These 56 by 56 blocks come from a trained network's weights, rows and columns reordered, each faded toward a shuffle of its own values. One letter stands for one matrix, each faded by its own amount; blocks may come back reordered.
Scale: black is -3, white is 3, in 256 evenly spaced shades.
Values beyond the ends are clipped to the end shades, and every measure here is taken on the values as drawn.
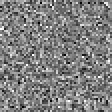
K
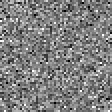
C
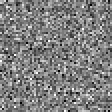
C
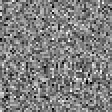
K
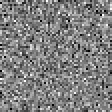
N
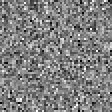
K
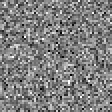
K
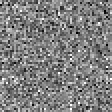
N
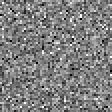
C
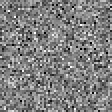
K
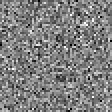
K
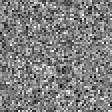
K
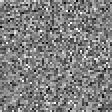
C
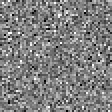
C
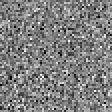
K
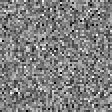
K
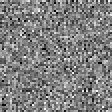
K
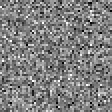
N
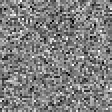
C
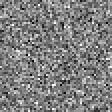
C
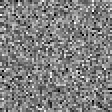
K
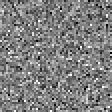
C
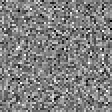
N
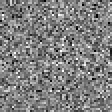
N
